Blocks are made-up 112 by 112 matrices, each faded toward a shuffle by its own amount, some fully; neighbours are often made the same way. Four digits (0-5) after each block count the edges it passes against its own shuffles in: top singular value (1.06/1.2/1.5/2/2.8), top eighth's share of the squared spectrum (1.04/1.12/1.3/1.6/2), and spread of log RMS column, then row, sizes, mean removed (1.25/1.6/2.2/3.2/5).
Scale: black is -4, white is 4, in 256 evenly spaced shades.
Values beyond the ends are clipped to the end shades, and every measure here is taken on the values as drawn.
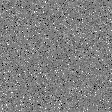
0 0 0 0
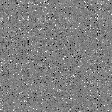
3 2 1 0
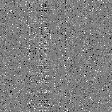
4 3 2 1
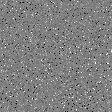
0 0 0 0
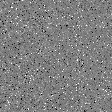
1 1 0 0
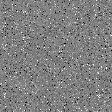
3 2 2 0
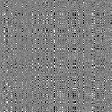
5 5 4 3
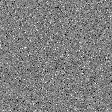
0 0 0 0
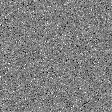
0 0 0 0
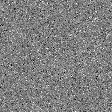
2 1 0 0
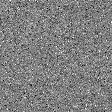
2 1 0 0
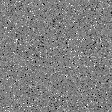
2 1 0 1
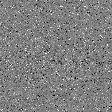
2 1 0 1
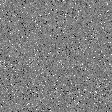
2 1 0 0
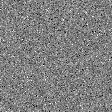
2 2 0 0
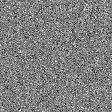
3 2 0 1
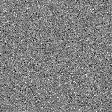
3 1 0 0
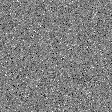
1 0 0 0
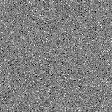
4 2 0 0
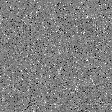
3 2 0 0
